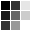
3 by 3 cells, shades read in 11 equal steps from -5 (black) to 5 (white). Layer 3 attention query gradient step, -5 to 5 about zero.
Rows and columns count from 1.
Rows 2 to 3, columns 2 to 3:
-1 3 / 1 5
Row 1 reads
-5 -3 4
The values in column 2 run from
-3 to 1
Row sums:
-4 -2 3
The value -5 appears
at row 1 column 1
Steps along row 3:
up up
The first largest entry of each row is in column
3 3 3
